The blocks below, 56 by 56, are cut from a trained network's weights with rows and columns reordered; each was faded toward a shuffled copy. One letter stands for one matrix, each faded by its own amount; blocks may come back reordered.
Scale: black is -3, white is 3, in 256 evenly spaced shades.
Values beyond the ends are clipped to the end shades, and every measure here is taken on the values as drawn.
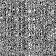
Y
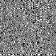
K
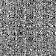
Y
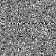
K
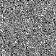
K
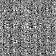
Y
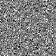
K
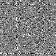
K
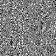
K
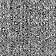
Y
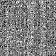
Y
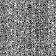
Y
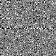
K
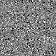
K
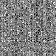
Y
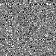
K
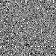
K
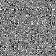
K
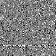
K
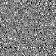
K
